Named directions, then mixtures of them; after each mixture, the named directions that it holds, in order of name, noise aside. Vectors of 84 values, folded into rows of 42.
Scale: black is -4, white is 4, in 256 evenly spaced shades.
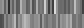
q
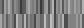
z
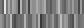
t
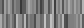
z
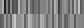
q, t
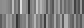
t, z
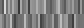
t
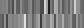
q, z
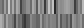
q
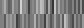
t, z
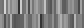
t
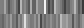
q, t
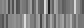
q, z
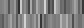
q, t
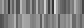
q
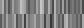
z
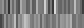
q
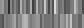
q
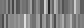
q, z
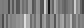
q, z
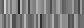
t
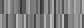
z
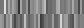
t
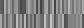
z
